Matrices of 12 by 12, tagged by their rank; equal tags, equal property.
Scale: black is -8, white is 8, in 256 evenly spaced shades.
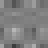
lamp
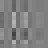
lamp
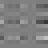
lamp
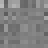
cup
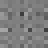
cup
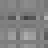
lamp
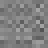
cup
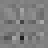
cup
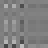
lamp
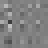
cup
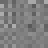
cup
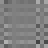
lamp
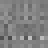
cup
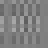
lamp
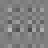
lamp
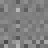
cup
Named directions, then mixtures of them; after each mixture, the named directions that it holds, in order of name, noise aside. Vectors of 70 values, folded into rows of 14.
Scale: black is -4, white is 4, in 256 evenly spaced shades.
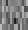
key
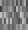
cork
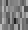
key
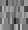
cork, key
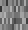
cork, key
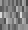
cork, key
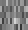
cork, key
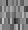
cork, key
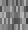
cork, key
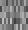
cork, key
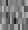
key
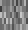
cork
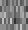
cork, key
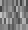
cork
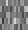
cork, key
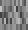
cork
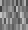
cork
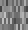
cork, key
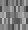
cork, key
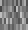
cork
